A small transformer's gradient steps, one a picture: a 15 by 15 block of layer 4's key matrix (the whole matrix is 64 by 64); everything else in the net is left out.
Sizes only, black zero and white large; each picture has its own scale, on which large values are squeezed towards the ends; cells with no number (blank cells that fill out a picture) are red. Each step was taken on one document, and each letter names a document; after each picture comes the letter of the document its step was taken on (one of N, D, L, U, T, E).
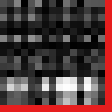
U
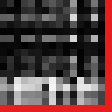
U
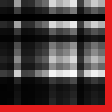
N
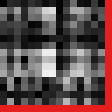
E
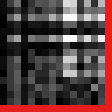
U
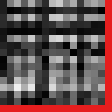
U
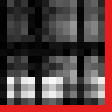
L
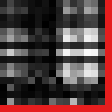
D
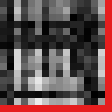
E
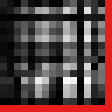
L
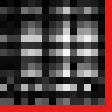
D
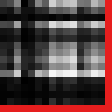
N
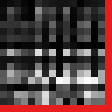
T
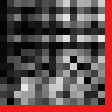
U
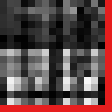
E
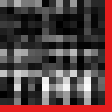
L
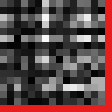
U
